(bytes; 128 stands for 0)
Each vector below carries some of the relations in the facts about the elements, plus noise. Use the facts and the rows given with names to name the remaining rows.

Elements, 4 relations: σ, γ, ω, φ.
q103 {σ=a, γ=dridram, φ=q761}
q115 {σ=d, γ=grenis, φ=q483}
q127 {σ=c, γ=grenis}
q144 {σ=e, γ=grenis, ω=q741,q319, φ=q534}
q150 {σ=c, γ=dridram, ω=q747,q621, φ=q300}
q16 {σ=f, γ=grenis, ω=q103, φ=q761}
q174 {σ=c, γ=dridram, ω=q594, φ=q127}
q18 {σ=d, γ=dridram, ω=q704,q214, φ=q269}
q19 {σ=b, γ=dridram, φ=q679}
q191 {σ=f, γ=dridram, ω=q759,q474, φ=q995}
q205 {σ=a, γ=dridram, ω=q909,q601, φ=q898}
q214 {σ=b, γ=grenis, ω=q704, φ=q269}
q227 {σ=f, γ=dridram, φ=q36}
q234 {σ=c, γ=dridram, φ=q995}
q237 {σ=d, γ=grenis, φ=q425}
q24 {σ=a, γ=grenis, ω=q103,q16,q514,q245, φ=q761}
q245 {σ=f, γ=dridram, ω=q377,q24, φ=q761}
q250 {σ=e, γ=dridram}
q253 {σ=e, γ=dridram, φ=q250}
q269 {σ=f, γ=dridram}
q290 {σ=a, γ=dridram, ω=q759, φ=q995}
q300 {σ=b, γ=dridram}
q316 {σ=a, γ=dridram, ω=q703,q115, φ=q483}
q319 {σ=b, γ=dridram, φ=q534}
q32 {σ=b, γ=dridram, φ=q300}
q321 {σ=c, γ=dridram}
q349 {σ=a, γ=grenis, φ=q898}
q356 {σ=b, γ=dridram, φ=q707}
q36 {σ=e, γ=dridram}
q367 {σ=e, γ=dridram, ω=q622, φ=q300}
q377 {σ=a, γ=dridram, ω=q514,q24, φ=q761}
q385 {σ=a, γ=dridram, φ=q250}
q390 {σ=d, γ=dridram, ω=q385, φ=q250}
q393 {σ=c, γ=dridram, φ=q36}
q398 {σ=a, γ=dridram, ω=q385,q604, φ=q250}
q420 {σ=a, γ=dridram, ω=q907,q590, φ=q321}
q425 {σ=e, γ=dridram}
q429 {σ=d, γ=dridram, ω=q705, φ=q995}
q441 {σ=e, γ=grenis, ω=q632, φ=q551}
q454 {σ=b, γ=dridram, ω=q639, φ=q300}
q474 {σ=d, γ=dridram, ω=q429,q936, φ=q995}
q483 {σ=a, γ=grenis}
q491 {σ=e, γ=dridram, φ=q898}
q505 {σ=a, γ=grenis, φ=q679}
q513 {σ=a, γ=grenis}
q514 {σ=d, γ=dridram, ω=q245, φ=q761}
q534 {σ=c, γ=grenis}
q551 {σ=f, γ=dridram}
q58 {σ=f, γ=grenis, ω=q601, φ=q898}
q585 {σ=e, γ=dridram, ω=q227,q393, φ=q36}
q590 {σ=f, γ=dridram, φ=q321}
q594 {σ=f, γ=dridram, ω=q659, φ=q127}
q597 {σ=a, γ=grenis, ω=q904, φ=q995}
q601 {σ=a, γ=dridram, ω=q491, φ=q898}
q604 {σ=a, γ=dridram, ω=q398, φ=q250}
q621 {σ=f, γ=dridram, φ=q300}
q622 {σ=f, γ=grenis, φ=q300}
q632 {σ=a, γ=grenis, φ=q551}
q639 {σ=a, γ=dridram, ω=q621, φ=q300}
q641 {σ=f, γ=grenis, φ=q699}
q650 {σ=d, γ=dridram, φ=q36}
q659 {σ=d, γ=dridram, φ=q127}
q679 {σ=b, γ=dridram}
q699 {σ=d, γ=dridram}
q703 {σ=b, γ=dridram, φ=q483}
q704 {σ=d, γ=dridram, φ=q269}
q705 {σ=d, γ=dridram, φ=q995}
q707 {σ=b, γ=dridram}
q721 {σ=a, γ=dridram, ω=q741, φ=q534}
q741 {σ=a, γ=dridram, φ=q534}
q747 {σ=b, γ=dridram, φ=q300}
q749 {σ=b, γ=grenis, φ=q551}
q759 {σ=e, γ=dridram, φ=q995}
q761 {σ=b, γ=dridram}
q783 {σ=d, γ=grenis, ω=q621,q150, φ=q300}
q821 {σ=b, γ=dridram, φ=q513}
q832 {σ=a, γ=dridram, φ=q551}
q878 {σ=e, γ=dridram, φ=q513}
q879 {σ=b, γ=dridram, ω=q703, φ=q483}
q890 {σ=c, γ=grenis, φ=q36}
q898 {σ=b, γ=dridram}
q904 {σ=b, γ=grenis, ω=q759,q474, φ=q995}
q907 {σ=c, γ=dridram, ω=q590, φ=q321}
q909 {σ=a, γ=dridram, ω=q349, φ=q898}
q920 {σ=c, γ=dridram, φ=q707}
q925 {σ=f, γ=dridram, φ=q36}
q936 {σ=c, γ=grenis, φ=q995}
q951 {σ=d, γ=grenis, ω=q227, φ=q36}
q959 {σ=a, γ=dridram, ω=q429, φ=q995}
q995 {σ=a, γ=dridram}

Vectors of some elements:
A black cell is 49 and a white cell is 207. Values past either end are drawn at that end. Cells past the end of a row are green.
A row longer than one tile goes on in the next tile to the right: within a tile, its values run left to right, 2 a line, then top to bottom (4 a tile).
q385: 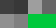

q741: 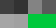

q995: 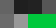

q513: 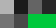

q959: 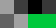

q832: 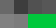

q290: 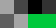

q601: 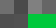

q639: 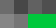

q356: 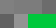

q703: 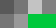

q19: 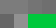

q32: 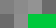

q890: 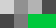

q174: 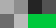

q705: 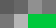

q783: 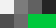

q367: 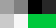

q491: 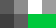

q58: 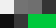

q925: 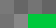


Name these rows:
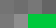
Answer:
q650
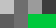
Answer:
q237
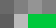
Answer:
q759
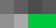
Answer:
q594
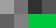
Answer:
q18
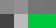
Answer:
q234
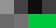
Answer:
q420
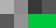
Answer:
q454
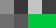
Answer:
q632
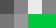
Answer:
q747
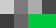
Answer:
q214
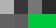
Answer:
q505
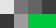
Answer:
q904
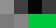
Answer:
q316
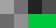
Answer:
q390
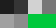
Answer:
q103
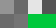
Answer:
q115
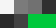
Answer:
q951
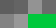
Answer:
q245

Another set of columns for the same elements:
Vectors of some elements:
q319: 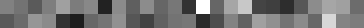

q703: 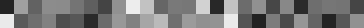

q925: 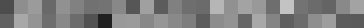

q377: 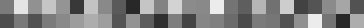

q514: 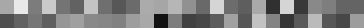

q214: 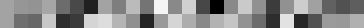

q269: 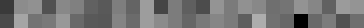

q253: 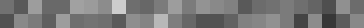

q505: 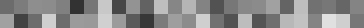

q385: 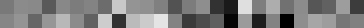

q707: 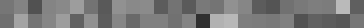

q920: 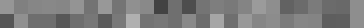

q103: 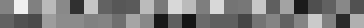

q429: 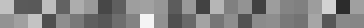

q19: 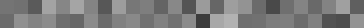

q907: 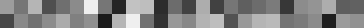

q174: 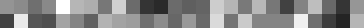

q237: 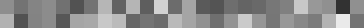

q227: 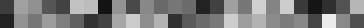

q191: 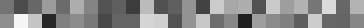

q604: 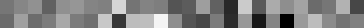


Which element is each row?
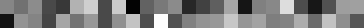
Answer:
q585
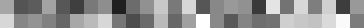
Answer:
q597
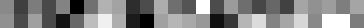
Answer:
q144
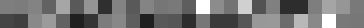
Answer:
q741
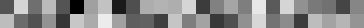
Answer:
q16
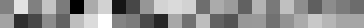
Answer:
q24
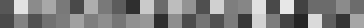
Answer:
q245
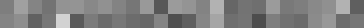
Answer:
q995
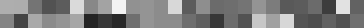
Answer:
q491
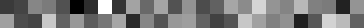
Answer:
q622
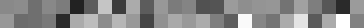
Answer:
q890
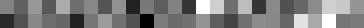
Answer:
q721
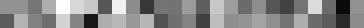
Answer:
q659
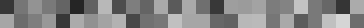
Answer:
q641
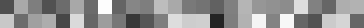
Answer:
q58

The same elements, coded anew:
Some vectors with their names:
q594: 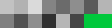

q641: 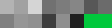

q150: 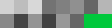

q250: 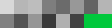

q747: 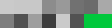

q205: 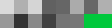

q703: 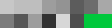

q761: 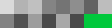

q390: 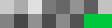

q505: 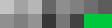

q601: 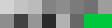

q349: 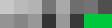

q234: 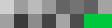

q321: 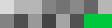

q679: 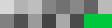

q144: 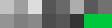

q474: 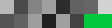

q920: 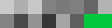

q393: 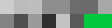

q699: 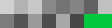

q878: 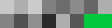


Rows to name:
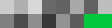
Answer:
q367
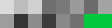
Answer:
q377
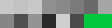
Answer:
q491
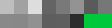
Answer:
q951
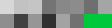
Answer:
q639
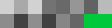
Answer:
q174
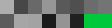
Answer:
q936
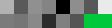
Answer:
q191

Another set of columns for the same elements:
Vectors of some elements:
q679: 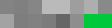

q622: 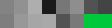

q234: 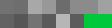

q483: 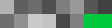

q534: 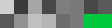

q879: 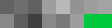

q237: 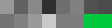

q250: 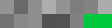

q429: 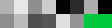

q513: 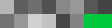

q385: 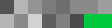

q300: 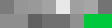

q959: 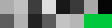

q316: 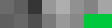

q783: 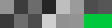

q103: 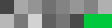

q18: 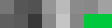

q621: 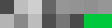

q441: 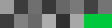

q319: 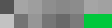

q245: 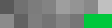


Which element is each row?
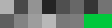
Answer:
q890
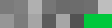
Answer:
q393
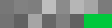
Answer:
q995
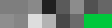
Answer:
q349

